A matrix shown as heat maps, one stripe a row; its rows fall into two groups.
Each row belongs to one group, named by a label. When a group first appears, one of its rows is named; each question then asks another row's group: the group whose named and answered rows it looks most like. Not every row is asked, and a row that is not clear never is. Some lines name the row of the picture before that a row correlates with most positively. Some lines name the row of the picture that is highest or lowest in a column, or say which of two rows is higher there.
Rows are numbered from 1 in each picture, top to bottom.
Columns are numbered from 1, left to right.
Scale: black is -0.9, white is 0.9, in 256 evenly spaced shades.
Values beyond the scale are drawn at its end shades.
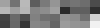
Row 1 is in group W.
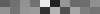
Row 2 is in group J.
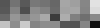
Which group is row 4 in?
W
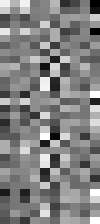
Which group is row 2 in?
W
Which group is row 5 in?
W
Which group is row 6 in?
J
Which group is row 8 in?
J
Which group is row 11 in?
J
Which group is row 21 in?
J
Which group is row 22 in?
W
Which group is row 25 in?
J
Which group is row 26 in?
J
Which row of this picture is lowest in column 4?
17
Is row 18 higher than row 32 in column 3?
Yes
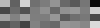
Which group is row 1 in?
W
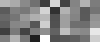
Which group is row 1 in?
J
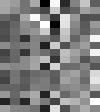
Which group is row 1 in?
J
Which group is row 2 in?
J
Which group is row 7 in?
J
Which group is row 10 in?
J
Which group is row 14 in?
J
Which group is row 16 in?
J
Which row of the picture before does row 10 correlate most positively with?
1
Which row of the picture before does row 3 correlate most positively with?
3
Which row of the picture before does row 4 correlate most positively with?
2
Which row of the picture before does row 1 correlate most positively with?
1
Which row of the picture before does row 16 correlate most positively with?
1
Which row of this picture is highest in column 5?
4
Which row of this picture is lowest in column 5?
1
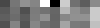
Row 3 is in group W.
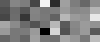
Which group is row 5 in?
J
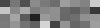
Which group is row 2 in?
W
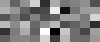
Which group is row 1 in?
J
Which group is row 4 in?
W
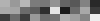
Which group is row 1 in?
W
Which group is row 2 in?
J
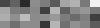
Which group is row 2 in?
J
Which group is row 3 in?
W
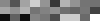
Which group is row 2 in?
W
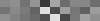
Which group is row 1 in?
J
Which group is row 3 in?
J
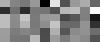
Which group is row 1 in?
J
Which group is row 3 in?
W
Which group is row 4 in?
W
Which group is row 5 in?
J
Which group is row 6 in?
J
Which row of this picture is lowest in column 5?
1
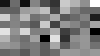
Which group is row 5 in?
W
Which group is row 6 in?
J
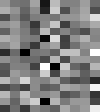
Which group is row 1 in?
J
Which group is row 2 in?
J
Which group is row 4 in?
J
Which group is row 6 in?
J
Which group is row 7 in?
J
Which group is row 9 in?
J
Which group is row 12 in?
W
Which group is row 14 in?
W
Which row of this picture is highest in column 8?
8
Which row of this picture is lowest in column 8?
12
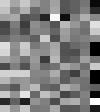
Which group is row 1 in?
W
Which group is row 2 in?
W
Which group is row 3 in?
J
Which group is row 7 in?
W
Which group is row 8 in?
W
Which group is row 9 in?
J
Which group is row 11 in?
W
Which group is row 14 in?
W
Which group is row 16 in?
W
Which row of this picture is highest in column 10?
15
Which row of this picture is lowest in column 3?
15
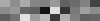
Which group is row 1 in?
W
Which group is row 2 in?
J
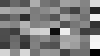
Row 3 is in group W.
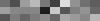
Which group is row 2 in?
J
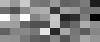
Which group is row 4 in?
J
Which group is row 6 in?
J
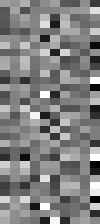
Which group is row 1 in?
W
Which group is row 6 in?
J
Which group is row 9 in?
W
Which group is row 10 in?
W
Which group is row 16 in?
W
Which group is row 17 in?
J
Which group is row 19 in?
J
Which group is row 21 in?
W
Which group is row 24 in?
W
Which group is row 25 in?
W
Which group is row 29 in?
W
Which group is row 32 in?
J
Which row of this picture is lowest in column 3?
23
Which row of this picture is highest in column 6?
32
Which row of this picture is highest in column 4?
17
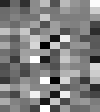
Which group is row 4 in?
J
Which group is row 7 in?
J
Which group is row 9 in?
J
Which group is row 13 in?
W
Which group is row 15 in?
J
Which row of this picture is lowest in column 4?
16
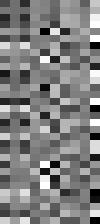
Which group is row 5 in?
J
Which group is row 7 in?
W
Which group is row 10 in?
W
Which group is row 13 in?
J
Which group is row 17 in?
J
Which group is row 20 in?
W
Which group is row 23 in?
W
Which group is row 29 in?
W
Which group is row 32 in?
W
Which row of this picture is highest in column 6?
5
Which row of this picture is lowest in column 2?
15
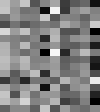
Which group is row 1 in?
W
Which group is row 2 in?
J
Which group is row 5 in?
W
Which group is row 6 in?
J
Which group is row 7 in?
W
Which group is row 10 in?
W
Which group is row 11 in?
J
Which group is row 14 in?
W
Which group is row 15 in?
W
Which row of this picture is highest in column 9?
8
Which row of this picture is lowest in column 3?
12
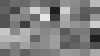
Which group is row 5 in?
W
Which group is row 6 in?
W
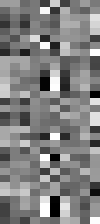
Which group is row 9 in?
W
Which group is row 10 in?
W
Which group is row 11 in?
J
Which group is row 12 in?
J
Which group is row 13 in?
J
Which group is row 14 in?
W
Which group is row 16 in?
J
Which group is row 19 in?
W
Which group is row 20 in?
J
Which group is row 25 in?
J
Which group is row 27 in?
W
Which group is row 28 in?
W
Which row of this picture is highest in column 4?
6
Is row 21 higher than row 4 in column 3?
Yes
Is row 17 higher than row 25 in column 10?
Yes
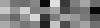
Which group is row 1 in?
J
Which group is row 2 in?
W
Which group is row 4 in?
J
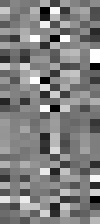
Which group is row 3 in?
J
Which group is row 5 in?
W
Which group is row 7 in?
J
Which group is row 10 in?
W
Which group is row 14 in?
J
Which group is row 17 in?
J
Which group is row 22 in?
J
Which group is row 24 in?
W
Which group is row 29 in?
W
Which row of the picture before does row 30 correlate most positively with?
3
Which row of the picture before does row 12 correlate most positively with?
3
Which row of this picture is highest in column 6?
2
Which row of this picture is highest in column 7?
6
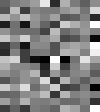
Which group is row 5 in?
J
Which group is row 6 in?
W
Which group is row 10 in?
J
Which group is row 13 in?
W
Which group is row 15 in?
W
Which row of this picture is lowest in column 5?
9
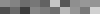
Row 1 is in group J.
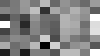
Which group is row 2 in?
J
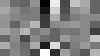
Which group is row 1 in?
J
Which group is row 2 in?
J
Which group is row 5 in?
W
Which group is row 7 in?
J
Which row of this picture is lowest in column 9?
8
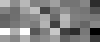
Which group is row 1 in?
W
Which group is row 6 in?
W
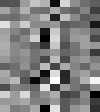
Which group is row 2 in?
W
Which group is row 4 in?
W
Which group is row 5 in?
J
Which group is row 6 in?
J
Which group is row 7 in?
J
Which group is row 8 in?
W
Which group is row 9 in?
J
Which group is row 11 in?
J
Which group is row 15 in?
W
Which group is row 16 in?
J
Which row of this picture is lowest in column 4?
12
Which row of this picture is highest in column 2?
12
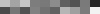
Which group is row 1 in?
W
